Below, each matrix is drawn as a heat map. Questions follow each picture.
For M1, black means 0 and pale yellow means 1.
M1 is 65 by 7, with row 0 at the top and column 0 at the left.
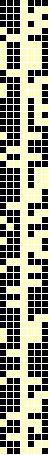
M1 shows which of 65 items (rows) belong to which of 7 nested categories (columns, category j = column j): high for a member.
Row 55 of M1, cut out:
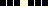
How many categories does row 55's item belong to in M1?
1
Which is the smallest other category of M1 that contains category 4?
5
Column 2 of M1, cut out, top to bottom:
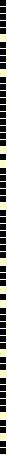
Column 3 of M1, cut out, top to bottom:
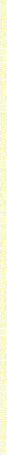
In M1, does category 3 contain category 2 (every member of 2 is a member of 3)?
yes
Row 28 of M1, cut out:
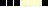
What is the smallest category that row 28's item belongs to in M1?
4
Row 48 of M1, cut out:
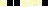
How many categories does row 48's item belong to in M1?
4
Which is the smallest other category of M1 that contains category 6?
5
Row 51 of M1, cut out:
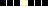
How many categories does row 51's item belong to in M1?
1
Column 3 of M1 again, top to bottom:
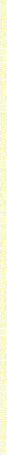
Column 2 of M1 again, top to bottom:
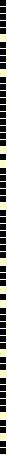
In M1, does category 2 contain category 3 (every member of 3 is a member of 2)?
no
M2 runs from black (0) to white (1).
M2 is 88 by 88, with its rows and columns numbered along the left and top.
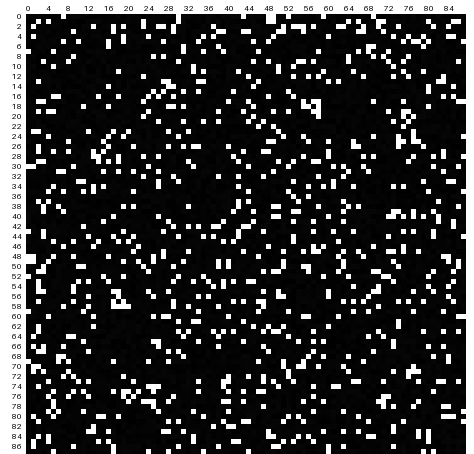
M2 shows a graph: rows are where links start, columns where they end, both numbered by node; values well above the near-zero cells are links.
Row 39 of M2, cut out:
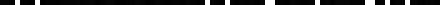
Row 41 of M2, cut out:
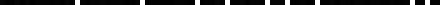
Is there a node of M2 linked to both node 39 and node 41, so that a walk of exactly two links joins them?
yes
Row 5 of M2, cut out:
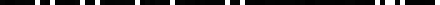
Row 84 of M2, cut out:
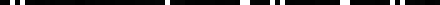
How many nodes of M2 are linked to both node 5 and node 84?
3
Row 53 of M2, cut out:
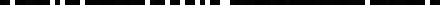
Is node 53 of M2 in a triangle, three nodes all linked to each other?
yes
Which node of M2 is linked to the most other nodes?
node 2
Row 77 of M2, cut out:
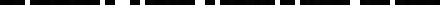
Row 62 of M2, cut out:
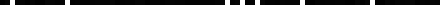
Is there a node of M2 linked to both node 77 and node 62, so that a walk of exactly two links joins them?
no
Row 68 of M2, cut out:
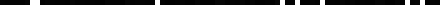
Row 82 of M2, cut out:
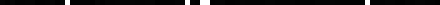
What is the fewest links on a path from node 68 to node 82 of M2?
4
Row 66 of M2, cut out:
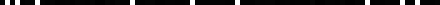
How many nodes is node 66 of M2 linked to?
9
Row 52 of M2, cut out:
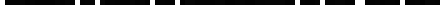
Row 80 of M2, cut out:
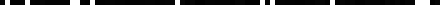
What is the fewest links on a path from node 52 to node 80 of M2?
1
